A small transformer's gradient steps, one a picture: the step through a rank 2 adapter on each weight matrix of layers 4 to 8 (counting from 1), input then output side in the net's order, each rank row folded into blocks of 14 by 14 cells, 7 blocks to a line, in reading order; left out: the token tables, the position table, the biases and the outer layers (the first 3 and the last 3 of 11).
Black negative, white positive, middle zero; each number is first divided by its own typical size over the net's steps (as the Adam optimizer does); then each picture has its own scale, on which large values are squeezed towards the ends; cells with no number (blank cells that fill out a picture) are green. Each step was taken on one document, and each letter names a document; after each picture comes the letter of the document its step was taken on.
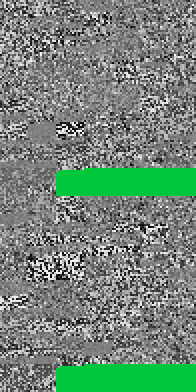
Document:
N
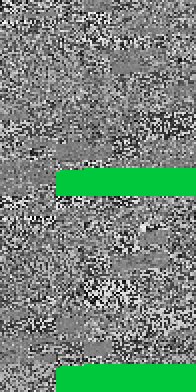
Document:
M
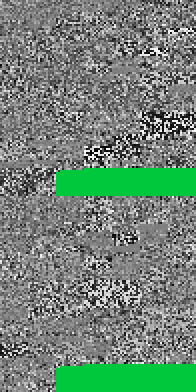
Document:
M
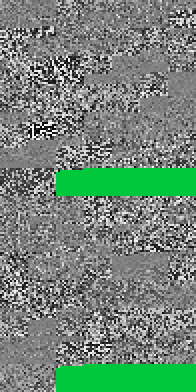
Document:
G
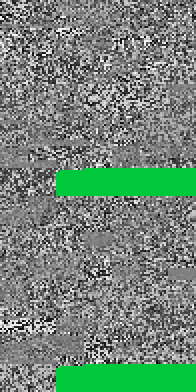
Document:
N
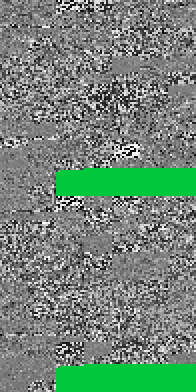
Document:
M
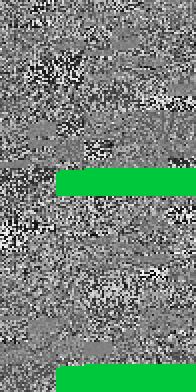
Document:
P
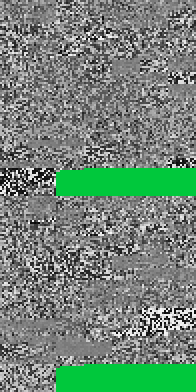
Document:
M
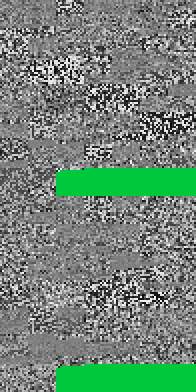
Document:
G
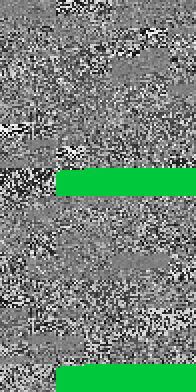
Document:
G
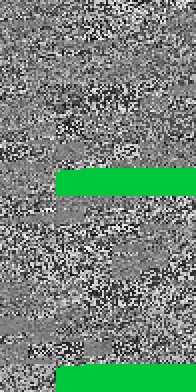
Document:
P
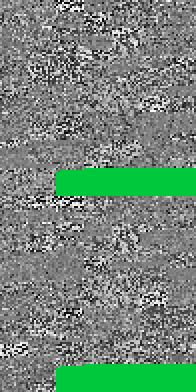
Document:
M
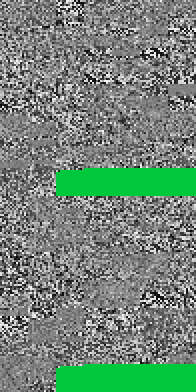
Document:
P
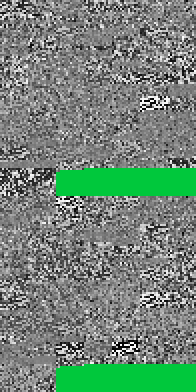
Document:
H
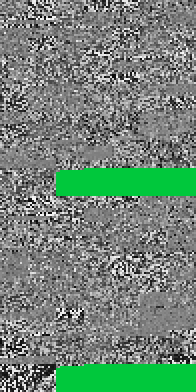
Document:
N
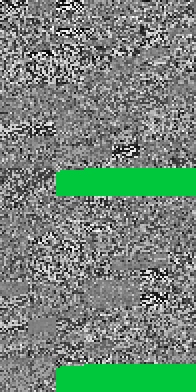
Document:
H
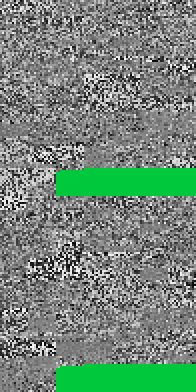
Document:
P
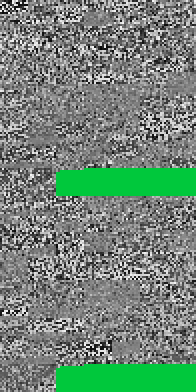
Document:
N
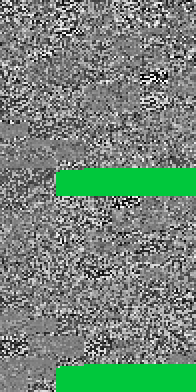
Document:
H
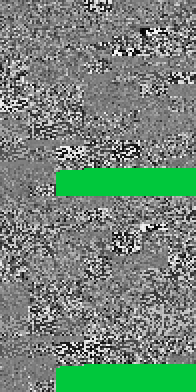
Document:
P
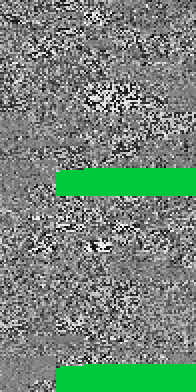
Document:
N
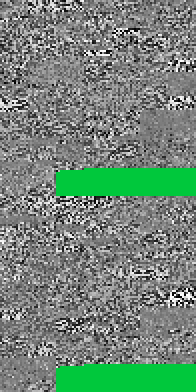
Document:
H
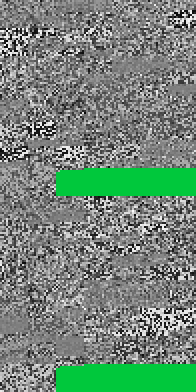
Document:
G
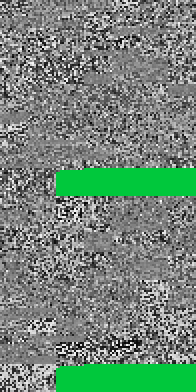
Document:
N
